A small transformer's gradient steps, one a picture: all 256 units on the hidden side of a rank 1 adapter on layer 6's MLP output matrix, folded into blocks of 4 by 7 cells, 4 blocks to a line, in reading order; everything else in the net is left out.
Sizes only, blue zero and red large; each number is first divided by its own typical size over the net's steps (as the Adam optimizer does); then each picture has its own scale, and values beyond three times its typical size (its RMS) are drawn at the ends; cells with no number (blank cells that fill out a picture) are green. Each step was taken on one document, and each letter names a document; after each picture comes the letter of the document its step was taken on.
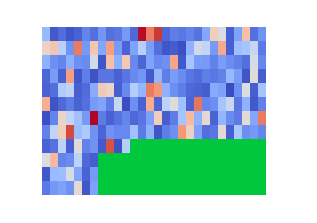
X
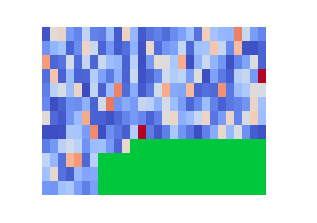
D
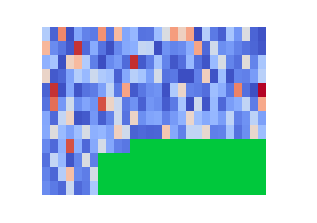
X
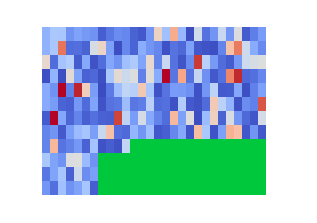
D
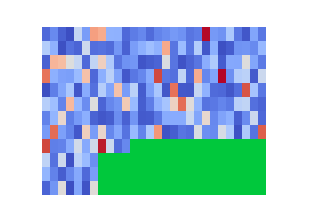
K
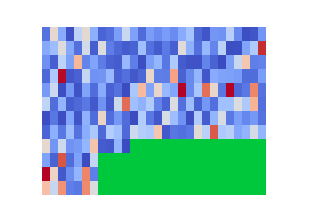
K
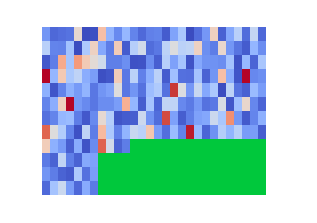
K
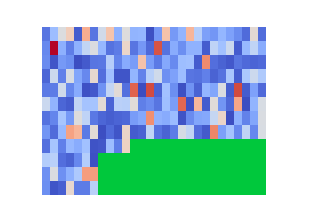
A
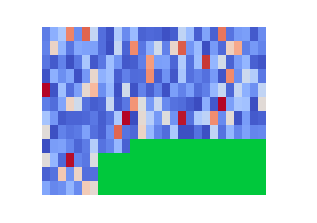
D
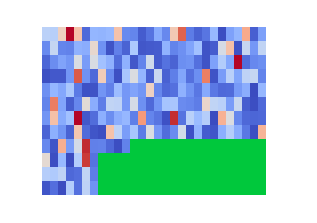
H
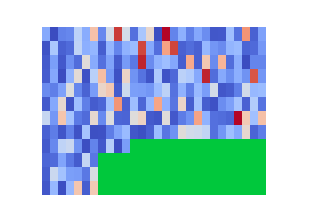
X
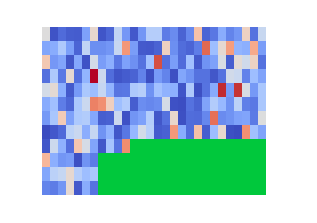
D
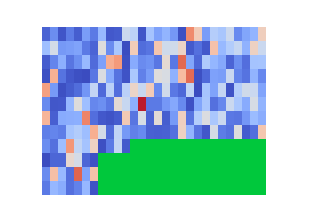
D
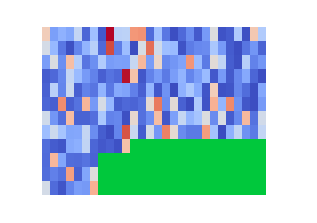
X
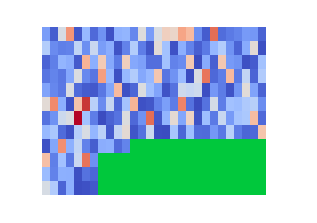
X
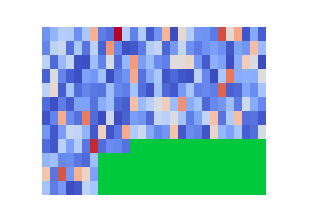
A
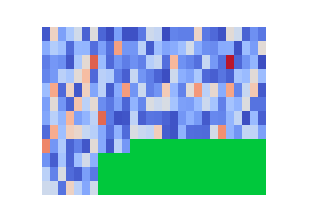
K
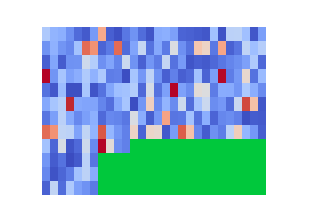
K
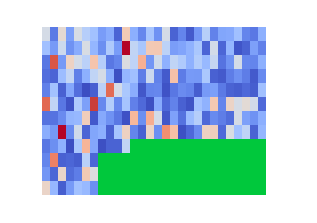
X
